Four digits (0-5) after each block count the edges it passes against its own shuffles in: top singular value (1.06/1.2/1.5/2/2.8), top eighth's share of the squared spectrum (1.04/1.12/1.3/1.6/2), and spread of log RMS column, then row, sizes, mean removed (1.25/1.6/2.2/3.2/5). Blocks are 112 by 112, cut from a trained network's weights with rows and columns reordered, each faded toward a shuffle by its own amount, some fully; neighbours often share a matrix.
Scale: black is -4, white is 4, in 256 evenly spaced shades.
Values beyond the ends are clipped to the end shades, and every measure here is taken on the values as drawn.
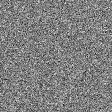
2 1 0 0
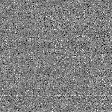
2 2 2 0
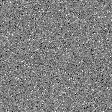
0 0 0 0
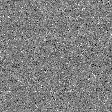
1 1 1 0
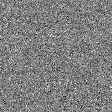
0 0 0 0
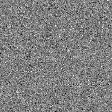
2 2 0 1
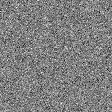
0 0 0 0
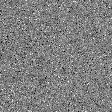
0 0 0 0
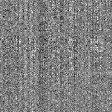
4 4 2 3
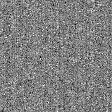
2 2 0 1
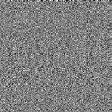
4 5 1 3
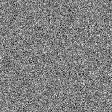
3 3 0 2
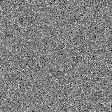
1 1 0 0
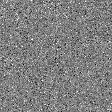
0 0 0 0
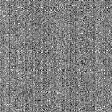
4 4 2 3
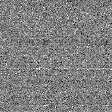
2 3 2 1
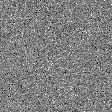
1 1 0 0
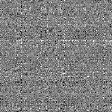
3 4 3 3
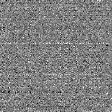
3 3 3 2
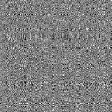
4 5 3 3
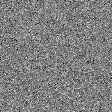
1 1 0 0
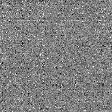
2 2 2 1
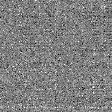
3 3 2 1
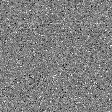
1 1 0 0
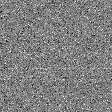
1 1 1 0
